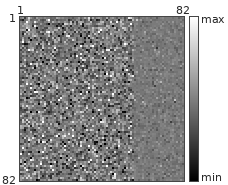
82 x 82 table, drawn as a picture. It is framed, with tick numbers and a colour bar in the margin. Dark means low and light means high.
There are no regular stripes. A vertical seam about 70% of the way across splits the table, and the right part is calmer. The distribution is heavy-tailed on both sides. There is no overall slope.
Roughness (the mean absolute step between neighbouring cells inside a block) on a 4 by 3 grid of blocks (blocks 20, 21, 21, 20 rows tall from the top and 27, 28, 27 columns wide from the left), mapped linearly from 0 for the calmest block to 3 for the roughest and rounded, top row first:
3 3 0 / 3 3 0 / 3 3 0 / 3 3 0
